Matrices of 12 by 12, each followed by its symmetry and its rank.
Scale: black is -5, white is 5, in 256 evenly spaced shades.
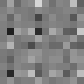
neither, rank two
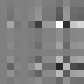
neither, rank one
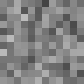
neither, full rank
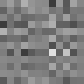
neither, rank two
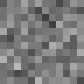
neither, full rank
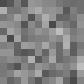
neither, full rank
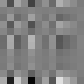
neither, rank one
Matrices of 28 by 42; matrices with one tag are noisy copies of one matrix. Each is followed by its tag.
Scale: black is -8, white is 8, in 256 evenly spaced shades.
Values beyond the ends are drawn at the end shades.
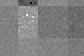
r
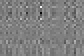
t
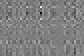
t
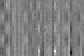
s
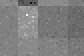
r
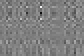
t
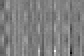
s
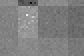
r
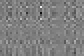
t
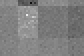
r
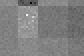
r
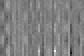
s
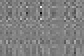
t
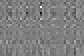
t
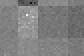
r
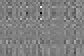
t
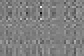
t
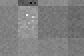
r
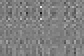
t
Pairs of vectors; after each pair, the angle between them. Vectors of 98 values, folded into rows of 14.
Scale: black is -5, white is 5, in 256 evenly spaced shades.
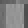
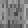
partly opposed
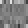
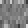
nearly parallel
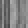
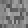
orthogonal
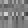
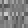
nearly parallel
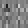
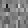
nearly parallel
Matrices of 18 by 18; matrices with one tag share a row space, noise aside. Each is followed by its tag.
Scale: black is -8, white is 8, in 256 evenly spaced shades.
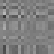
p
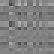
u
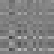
u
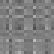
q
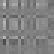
p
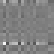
p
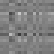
u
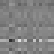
u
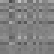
u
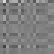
p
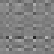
q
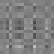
q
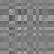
u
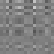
q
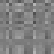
q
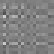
p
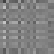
p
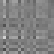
p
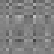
q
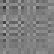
p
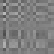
p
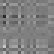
p
